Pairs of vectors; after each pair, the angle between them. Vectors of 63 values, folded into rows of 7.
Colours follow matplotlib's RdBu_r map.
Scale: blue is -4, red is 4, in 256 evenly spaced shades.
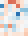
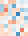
partly aligned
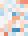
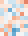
nearly parallel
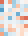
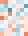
partly aligned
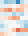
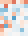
partly opposed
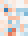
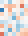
orthogonal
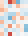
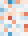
nearly opposite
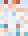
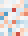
orthogonal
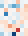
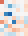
partly aligned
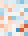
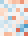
nearly opposite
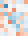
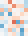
partly opposed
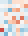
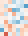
nearly opposite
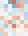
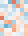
nearly parallel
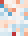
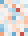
partly opposed
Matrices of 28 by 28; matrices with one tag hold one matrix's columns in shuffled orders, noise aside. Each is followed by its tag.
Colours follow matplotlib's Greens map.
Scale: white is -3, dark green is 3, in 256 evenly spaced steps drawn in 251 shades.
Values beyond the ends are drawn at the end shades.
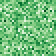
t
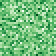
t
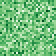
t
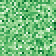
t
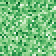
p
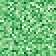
t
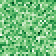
p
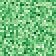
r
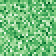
p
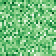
p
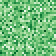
t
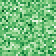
t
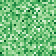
t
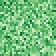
p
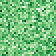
t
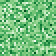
t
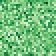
p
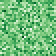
t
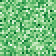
t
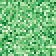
r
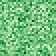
t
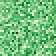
r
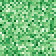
t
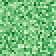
r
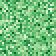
t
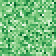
r
